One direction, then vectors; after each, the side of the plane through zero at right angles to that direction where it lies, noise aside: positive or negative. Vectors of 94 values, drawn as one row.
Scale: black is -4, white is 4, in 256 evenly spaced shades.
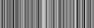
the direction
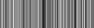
negative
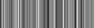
negative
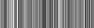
negative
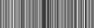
negative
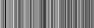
negative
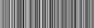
negative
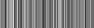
negative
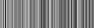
negative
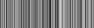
negative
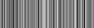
positive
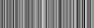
positive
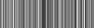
negative
